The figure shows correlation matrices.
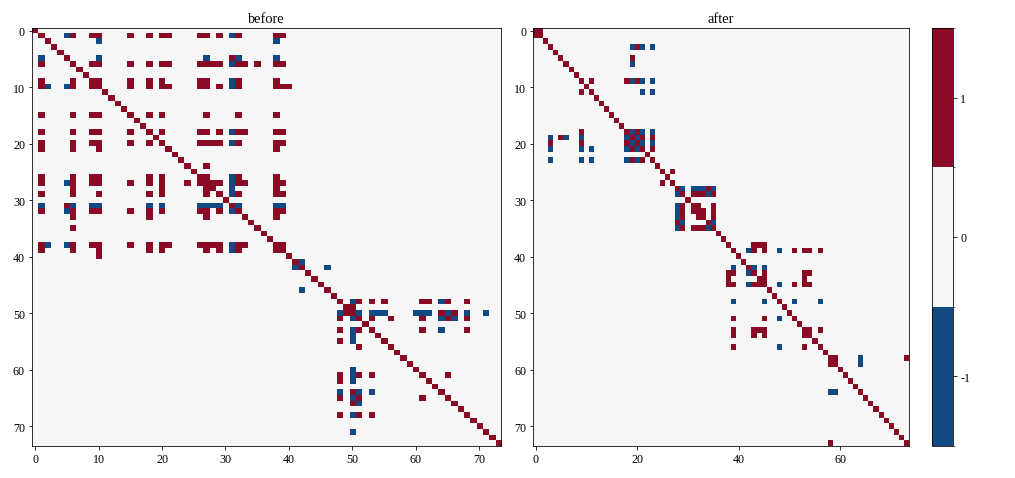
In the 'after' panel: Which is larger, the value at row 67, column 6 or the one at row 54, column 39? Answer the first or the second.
the second
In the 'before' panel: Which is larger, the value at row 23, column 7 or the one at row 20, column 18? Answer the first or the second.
the second
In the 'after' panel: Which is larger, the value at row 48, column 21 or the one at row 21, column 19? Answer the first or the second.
the second
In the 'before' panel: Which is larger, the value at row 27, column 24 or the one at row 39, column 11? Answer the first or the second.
the first
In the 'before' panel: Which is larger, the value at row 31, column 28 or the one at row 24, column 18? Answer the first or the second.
the second
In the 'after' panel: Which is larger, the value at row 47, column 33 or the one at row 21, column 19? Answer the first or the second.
the second
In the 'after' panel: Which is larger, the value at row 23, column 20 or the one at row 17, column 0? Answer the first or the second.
the second
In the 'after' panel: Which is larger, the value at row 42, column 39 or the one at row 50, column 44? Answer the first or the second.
the second
